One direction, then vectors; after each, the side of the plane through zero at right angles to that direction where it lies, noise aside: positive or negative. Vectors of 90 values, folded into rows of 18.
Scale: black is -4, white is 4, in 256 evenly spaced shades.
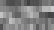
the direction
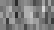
positive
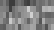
positive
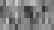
negative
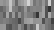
negative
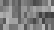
positive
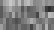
negative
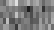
negative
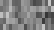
positive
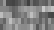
positive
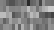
positive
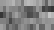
negative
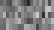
positive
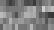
positive
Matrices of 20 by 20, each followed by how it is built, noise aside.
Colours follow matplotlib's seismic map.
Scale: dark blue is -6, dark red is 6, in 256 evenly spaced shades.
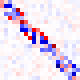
banded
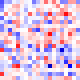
low rank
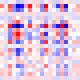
low rank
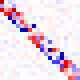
banded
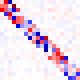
banded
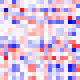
low rank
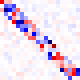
banded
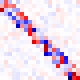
banded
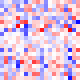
low rank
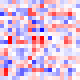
low rank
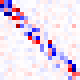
banded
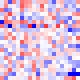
low rank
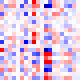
low rank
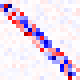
banded
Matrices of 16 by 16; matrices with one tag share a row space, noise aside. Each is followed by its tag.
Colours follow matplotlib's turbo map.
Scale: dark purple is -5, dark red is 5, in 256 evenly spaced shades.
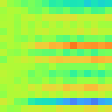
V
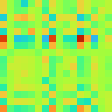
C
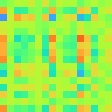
C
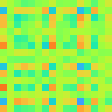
C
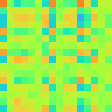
C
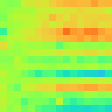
V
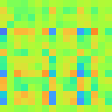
C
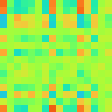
C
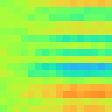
V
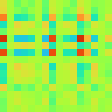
C
